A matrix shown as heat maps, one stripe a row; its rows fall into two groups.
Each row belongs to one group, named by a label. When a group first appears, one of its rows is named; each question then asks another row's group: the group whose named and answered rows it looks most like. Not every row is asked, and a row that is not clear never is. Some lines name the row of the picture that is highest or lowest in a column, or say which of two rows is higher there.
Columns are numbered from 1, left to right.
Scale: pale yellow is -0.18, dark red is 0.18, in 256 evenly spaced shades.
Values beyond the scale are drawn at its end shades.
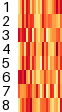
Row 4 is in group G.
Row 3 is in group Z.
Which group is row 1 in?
G
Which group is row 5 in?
G
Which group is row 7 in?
Z
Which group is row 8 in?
G
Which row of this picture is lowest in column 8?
3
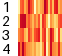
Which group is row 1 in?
G
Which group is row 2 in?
Z
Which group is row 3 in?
Z
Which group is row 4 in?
Z
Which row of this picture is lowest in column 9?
1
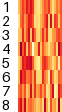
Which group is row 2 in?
G
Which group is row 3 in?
G
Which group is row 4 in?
Z
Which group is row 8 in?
Z
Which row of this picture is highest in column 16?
1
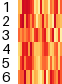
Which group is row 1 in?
G
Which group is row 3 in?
Z
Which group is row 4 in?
G
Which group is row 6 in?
Z
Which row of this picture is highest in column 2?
2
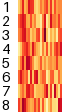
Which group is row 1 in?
G
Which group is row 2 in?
Z
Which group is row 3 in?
Z
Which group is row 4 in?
G
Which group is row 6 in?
Z
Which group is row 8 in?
Z
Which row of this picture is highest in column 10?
6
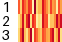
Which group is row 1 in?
Z
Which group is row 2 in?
G
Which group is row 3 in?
Z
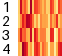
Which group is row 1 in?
Z
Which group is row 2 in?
G
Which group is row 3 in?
Z
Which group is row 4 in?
Z
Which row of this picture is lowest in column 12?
4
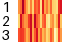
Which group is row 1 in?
Z
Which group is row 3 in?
Z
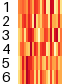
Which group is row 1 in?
Z
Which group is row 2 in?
Z
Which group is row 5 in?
G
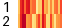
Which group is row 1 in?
G
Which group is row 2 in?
Z
